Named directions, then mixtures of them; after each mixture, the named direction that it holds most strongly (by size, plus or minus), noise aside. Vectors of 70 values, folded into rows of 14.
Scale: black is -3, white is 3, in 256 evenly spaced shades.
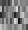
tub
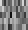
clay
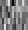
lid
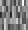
clay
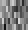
lid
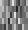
lid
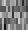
lid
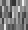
lid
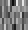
lid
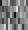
clay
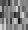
tub
